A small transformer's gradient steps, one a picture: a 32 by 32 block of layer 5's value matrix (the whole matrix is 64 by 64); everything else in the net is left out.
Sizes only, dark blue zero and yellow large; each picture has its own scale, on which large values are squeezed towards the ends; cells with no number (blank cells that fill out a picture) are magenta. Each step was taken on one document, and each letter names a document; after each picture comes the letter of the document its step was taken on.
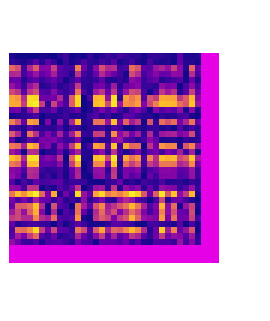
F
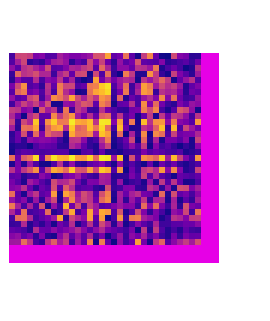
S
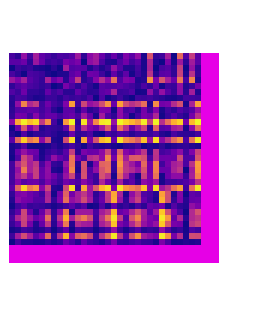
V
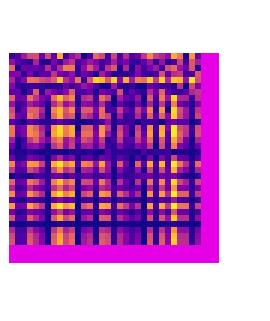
S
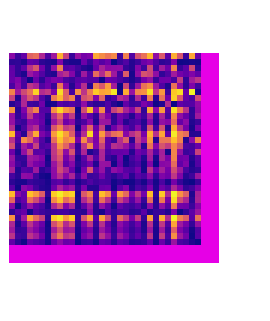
S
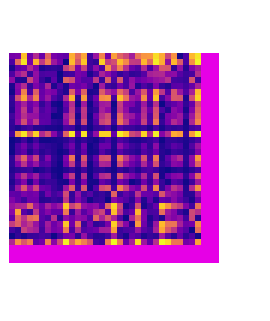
V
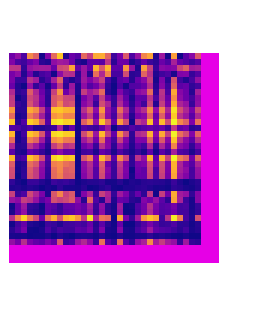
S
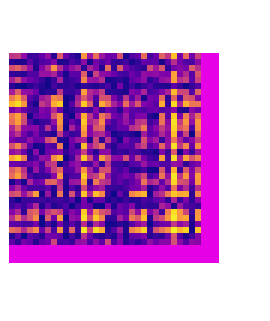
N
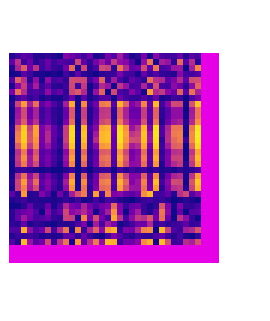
V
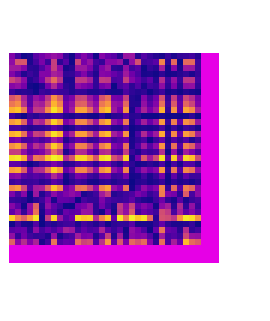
N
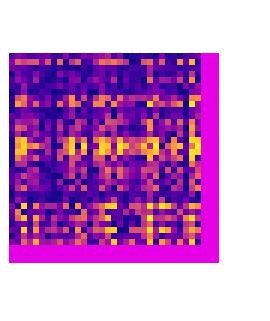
V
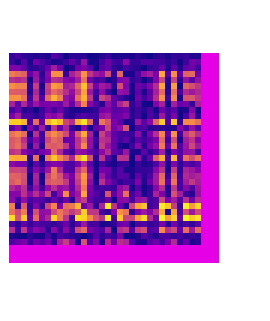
N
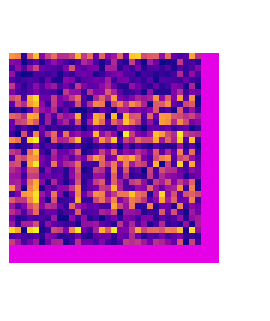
F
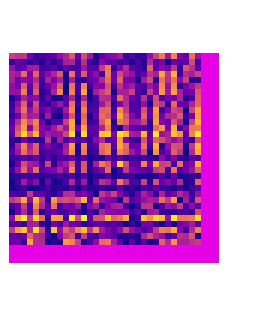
V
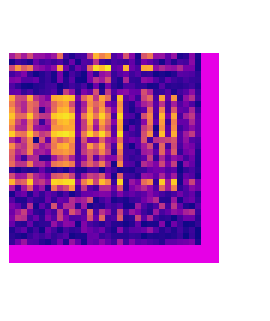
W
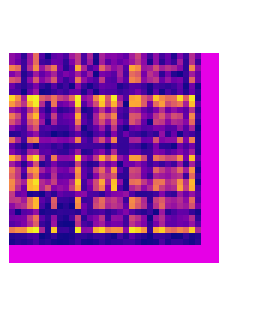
F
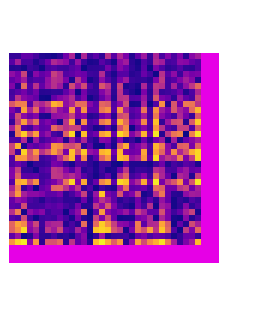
V
